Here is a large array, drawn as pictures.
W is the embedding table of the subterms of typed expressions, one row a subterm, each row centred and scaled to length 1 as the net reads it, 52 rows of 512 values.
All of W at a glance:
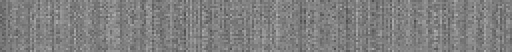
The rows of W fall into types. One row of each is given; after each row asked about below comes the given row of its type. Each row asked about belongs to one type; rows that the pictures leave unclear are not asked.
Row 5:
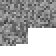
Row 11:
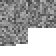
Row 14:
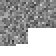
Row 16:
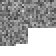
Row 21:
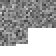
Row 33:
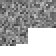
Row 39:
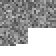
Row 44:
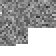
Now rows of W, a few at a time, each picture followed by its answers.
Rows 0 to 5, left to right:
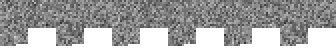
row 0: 14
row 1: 5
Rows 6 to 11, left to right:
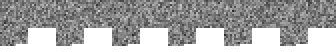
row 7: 16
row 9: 5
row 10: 21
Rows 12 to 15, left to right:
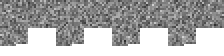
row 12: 39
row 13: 44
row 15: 14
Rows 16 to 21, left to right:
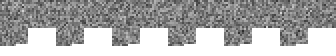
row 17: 44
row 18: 33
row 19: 11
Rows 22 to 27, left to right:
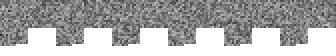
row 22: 21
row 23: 11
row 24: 5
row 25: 21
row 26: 5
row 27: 39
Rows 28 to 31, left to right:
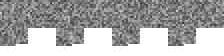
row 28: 44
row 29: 33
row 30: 39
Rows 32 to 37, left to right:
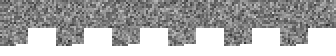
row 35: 21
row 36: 11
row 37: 5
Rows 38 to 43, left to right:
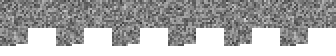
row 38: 33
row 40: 16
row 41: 33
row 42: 39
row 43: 33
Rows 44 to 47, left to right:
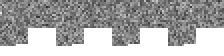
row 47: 16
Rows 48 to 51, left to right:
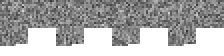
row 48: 16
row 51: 44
